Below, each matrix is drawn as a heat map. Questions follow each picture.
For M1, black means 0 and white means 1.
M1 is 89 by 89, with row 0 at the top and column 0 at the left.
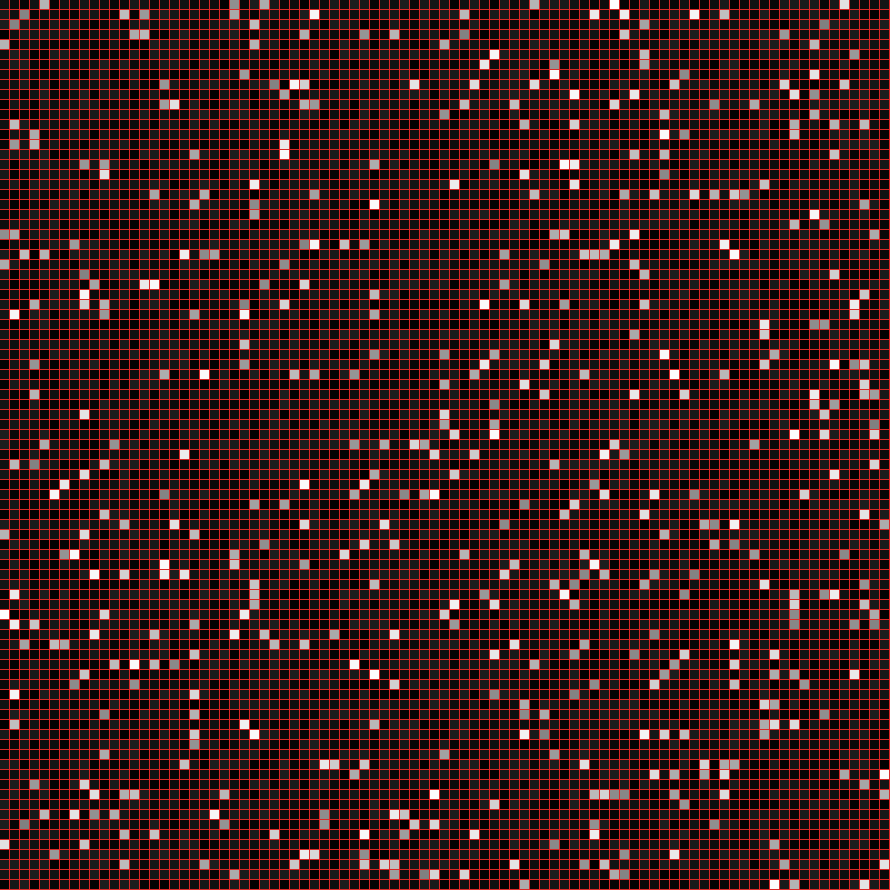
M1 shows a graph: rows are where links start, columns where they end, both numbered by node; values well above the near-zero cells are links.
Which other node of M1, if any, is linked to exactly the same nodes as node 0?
none
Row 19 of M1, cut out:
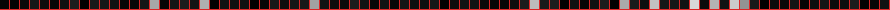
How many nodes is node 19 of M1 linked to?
10
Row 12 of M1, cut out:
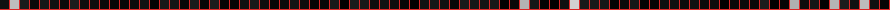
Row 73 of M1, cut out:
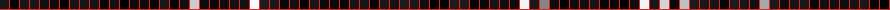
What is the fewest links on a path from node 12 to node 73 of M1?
2
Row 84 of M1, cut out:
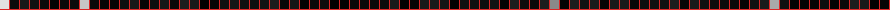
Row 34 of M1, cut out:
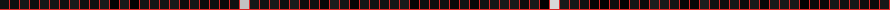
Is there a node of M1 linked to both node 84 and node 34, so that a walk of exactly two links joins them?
yes
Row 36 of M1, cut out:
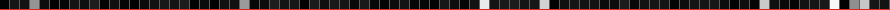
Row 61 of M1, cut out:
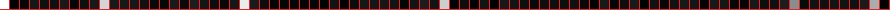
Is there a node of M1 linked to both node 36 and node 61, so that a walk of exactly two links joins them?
yes
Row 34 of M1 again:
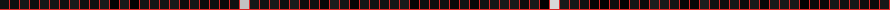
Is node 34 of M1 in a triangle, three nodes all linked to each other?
no
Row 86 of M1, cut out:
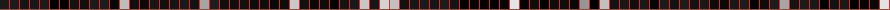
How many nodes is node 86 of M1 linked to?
11
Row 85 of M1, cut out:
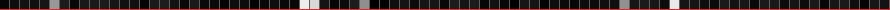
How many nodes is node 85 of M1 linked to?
6
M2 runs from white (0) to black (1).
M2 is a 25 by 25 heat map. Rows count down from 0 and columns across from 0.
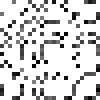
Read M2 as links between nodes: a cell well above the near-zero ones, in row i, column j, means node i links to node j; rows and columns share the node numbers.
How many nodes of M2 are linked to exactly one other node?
0
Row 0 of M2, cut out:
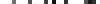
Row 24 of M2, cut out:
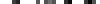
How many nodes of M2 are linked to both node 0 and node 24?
7
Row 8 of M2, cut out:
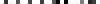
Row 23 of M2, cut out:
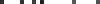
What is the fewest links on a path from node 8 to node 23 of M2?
1
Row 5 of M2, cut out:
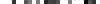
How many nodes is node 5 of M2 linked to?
12
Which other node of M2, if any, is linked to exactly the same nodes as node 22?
node 23
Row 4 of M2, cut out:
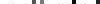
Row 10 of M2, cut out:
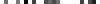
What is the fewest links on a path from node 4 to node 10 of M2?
1
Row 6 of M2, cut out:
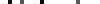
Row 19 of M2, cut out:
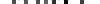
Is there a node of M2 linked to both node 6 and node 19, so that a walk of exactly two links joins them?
no
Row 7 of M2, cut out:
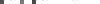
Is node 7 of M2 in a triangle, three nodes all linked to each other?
no
